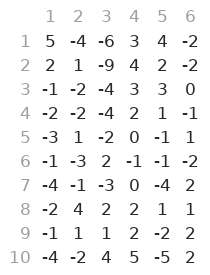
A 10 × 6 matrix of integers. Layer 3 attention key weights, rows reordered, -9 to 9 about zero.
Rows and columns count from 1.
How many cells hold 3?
3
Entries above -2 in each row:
3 4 4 3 4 4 3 5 5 3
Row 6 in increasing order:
-3 -2 -1 -1 -1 2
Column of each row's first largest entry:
1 4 4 4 2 3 6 2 4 4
